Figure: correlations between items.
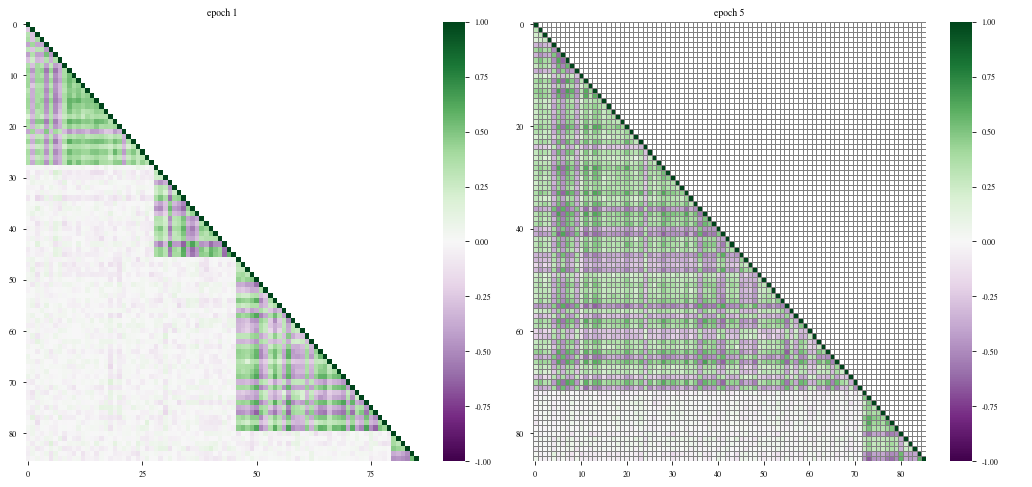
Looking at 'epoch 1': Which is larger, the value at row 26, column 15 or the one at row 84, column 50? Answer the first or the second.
the first
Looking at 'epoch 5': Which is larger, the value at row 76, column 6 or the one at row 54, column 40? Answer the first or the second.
the first
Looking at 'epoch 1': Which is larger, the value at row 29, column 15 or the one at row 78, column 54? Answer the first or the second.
the second
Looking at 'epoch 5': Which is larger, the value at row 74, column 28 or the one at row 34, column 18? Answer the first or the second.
the second
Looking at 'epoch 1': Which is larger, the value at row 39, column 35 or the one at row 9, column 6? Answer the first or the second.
the first
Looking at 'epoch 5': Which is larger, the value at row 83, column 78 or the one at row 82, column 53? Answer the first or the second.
the first
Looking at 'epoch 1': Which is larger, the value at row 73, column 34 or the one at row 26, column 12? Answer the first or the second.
the second
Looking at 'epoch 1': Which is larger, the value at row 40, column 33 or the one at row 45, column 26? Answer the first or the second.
the first
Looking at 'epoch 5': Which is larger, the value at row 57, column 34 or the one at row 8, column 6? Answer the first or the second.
the first
